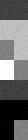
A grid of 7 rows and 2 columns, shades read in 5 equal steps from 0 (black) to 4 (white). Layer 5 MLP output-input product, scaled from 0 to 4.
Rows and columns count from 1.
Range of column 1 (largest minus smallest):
4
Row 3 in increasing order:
2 3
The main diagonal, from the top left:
1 3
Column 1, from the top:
1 3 2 4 1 0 0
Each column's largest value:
4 3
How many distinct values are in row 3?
2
